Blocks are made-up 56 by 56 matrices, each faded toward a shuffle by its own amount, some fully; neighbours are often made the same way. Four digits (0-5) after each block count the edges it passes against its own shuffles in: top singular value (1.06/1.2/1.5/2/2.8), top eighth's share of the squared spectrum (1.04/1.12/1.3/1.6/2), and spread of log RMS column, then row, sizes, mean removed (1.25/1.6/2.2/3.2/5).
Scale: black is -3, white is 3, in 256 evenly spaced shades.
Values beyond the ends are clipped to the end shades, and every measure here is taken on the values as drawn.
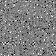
2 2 0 1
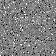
2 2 0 0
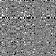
4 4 1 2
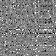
4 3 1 2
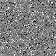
2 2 0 1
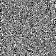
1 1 2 0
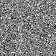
2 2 0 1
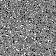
0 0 0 0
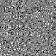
3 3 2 2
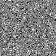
2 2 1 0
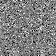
2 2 0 0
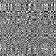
4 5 3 3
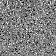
2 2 0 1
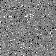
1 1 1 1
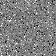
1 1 1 0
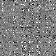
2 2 3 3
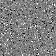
1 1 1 1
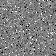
0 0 0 0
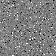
0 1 0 0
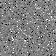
0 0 0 0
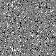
0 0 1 0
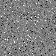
0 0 0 0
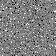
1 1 0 0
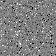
1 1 1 0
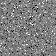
0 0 0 0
